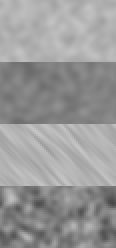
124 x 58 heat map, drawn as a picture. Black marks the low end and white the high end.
It is made of 4 by 1 panels. Panel 1,1: high, blotchy, faint in contrast. Panel 2,1: middling, blotchy, faint in contrast. Panel 3,1: high, slanting down to the right, faint in contrast. Panel 4,1: middling, blotchy.
